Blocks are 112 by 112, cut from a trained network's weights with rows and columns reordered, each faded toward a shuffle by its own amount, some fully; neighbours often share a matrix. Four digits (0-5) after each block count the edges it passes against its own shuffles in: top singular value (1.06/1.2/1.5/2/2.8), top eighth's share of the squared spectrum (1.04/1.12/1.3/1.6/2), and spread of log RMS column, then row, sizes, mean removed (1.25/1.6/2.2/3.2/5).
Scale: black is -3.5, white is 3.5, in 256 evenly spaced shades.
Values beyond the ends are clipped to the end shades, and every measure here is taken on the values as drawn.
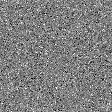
0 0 0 0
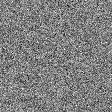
0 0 0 0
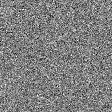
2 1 0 0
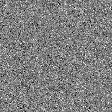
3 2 1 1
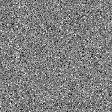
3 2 1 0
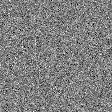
1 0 0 0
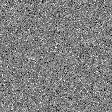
2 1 0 0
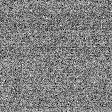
2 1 0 0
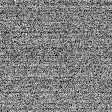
3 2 0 1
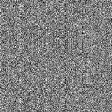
4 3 2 0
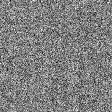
3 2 0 0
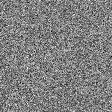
1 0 0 0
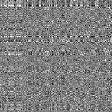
5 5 2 4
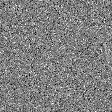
1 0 0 0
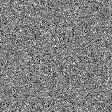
2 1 0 0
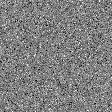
0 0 0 0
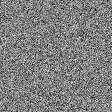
0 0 0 0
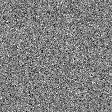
0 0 0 0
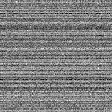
5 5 2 4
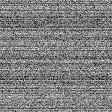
5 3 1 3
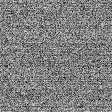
3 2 0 0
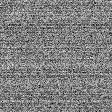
4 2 0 1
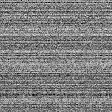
5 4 1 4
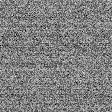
3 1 0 0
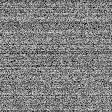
4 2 0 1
